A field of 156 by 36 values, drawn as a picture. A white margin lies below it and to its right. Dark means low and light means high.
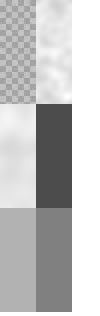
The table splits into 3 rows of 2 panels. Panel 1,1: high, checkered. Panel 1,2: very high, blotchy, faint in contrast. Panel 2,1: very high, smooth, faint in contrast. Panel 2,2: low, flat. Panel 3,1: high, flat. Panel 3,2: middling, flat.
